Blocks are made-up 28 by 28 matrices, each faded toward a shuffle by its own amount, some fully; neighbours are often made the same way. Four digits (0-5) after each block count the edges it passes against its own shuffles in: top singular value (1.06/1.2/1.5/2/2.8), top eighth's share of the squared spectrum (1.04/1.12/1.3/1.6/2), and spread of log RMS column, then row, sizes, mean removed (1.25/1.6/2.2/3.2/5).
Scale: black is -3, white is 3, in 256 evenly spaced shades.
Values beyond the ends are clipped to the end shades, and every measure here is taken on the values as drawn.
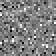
0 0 0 0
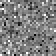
0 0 0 0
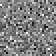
0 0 0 0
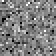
1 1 0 0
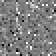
1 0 1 0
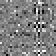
3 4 2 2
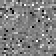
1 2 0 0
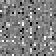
3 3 2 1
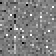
1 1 0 0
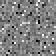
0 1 1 0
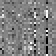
3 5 3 2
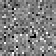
2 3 1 1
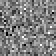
2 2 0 0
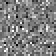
3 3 1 1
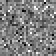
0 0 0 0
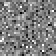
0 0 0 0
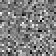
2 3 2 1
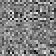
4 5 2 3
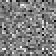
3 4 1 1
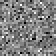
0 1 0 0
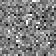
0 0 0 0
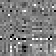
4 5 1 2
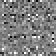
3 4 2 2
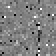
2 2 1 0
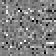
3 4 1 2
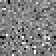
2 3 0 1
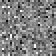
2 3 1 0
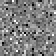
0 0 0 0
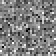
1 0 0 0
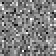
2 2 0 0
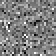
2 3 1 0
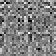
3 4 2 2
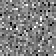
0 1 0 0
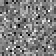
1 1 0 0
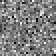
1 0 0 0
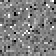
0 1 0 0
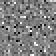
0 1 0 0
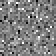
0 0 0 1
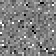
0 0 0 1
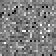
1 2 0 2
